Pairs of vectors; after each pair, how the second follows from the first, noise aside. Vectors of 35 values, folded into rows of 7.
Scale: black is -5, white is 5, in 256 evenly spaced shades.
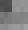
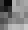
scaled up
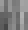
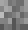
shuffled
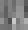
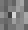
wrapped around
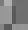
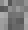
wrapped around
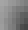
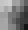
scaled up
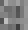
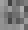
reversed
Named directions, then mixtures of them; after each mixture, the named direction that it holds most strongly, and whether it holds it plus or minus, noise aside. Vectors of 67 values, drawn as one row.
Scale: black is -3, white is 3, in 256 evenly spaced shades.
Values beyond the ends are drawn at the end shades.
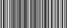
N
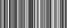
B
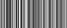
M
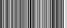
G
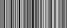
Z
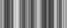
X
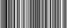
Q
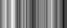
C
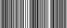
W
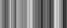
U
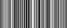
W, minus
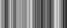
U, plus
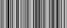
B, minus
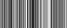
W, plus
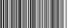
G, plus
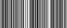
W, plus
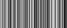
G, minus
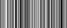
Q, minus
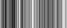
C, minus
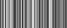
M, minus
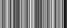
G, minus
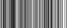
C, minus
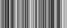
B, minus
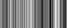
U, plus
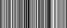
W, minus
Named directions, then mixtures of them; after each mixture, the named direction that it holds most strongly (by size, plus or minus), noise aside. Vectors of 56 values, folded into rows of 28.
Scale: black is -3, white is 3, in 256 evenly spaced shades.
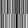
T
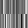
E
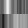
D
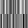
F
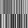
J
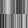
D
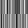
T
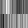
D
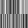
F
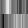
D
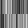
T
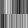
D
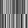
E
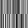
E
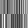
J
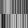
J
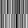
T
